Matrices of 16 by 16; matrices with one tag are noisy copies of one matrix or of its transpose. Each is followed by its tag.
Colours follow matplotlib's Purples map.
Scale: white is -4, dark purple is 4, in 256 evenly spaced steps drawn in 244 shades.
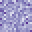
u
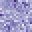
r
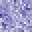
r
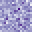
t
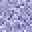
t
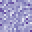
u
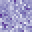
r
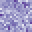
r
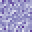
u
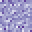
u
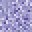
t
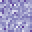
u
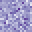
t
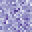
t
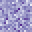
t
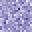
t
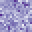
r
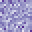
u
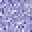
u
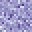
t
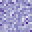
u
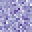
t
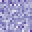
u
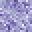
r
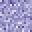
u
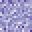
u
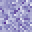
t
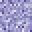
u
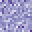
u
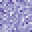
u
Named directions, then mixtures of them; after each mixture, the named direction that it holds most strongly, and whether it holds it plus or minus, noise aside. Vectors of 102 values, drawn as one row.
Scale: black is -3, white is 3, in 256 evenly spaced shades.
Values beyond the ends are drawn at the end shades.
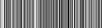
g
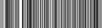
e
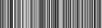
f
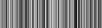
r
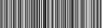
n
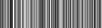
f, plus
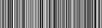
n, minus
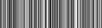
r, minus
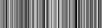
r, plus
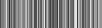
r, minus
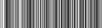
e, plus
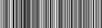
f, minus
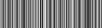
n, minus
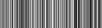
r, plus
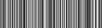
n, minus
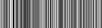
f, minus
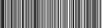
g, minus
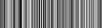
e, minus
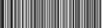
g, minus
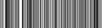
e, plus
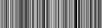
r, plus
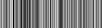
f, minus
